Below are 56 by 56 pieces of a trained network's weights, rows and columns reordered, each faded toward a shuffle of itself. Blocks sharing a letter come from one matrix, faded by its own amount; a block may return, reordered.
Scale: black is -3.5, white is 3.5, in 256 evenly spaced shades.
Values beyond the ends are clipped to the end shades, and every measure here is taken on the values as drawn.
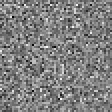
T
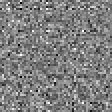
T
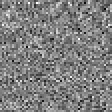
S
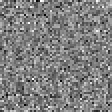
S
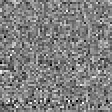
S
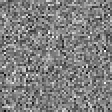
T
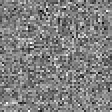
T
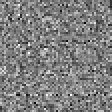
S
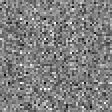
T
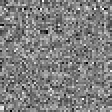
S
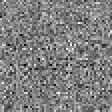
T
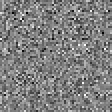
S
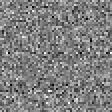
S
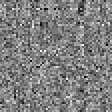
S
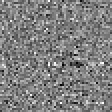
T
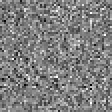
T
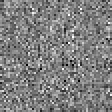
T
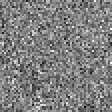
T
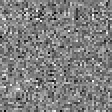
T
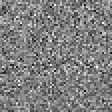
T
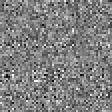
T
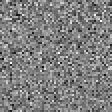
S
